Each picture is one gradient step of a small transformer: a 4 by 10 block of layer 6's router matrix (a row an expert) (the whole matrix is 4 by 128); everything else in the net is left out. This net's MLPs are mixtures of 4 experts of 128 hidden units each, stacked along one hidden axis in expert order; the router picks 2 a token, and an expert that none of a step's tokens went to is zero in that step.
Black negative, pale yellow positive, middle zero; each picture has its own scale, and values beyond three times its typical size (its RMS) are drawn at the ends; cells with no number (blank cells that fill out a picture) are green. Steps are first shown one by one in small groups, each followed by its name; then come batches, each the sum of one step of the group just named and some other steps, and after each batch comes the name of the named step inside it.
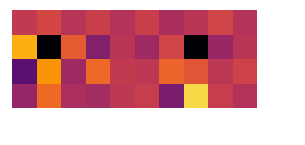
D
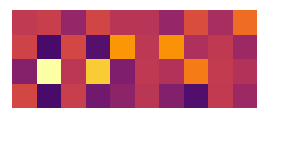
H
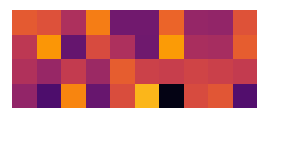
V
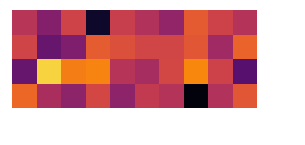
H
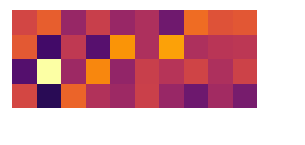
H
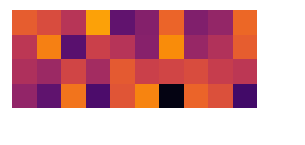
V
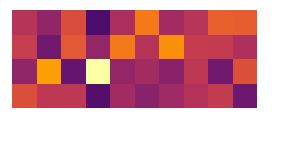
H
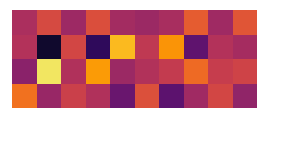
H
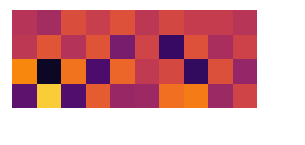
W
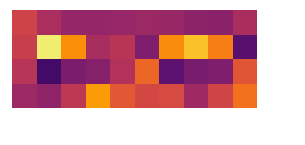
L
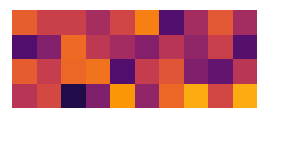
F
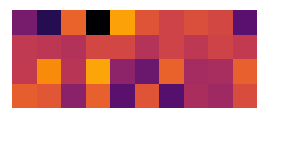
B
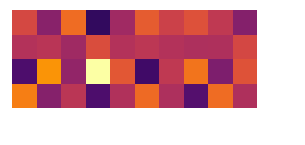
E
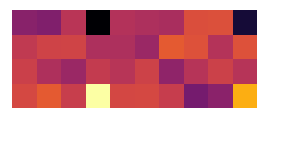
L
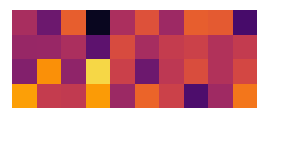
E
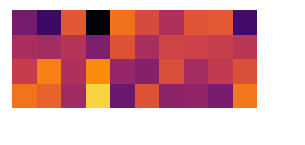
B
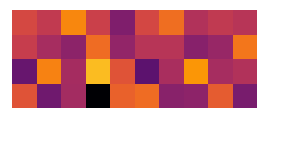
E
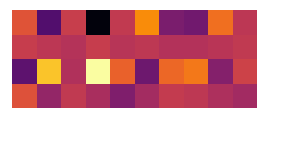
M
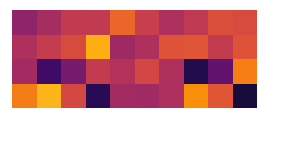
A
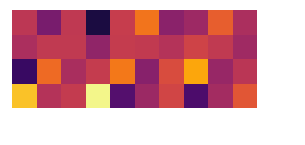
M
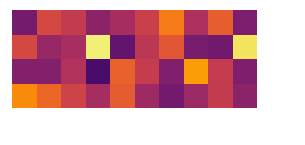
A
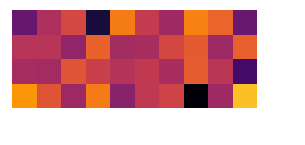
A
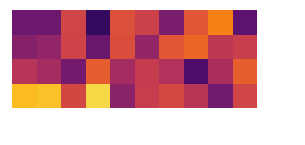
A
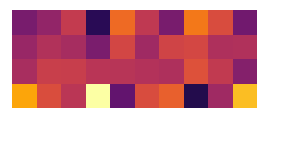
A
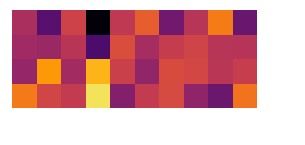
M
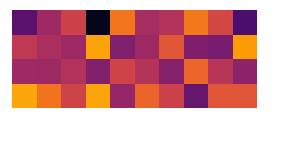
A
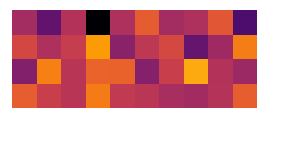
M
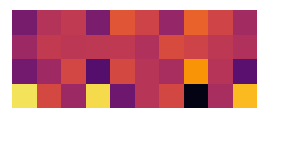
A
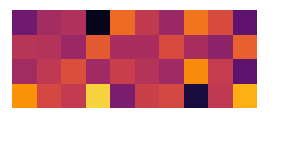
A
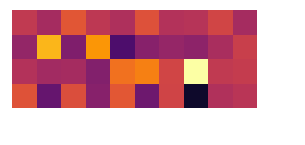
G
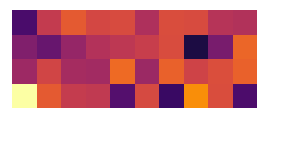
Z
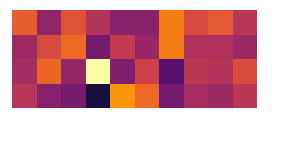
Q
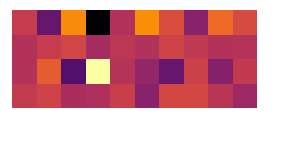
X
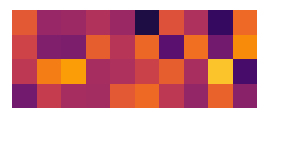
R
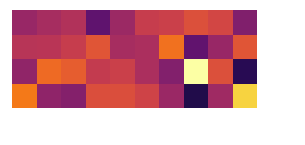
Q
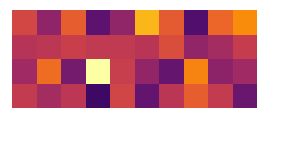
X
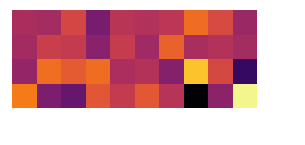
Q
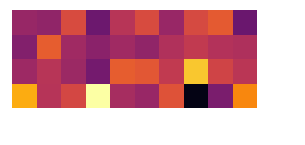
G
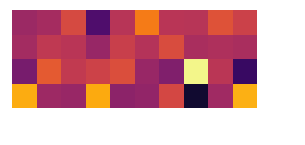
X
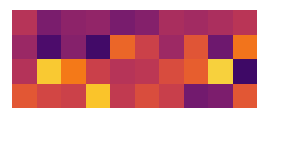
R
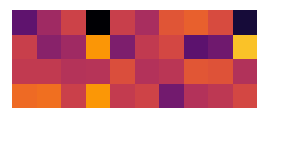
Z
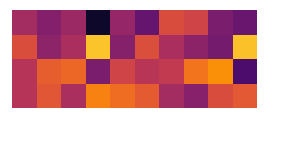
R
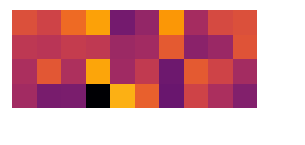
Q
